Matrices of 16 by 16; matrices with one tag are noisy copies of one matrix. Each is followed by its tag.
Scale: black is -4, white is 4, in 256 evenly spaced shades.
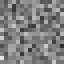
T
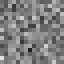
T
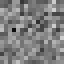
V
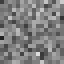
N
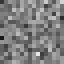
N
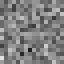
T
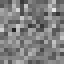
V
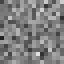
N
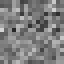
V
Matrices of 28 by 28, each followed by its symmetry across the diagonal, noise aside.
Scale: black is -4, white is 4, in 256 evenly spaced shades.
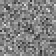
symmetric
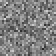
neither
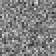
neither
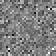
symmetric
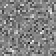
symmetric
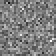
neither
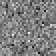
neither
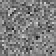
symmetric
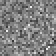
symmetric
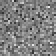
neither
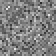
symmetric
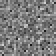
symmetric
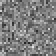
neither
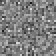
symmetric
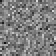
neither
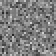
neither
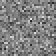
neither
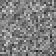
symmetric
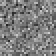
symmetric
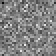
symmetric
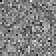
neither
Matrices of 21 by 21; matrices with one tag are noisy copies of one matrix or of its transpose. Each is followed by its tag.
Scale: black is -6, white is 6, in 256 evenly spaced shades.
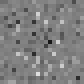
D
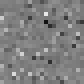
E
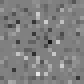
D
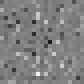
D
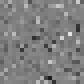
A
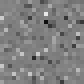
E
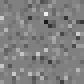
E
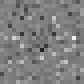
D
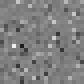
E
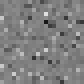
E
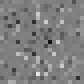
D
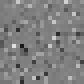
E
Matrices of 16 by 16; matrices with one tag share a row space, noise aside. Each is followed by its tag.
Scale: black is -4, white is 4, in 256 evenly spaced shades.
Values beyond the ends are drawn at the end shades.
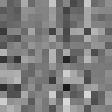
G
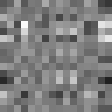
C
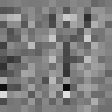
G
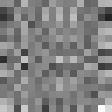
C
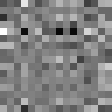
C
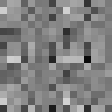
G
